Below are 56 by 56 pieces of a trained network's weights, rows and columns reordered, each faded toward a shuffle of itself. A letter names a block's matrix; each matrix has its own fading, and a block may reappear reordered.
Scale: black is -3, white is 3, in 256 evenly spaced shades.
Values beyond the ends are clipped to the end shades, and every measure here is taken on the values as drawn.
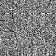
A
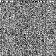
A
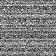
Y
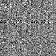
A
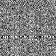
A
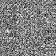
A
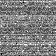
Y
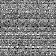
Y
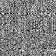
A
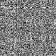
A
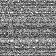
Y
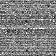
Y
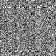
A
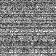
Y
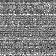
Y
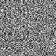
A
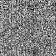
A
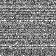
Y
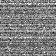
Y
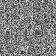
A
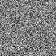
A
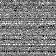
Y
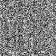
A
